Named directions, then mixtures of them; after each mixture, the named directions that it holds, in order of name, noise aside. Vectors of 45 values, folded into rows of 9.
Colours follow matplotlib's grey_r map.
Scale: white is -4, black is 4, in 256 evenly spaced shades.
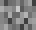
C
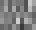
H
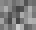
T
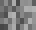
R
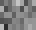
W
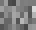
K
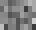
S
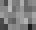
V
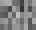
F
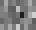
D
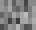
K, T, V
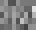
K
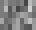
H, T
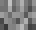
C, H, V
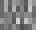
H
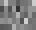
C, F, H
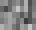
H, T, V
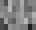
V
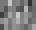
D, F, S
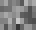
T
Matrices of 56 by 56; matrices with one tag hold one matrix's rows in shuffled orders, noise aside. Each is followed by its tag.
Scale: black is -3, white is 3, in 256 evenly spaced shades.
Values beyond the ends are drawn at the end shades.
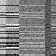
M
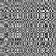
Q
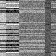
M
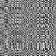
Q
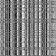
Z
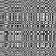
Q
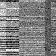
M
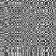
Q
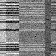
M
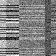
M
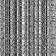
Z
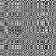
Q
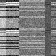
M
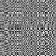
Q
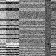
M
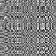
Q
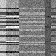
M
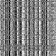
Z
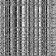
Z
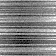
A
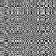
Q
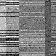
M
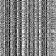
Z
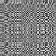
Q
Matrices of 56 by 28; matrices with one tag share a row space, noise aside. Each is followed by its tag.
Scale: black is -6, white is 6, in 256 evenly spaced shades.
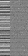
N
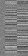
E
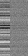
N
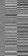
E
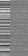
N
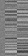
E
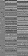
E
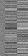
E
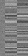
E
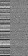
N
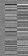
E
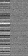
N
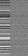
N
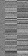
E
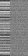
N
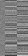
E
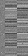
E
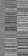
E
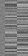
E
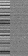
N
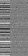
N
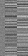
E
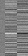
E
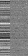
N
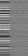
N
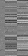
E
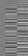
E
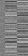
E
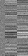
E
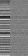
N
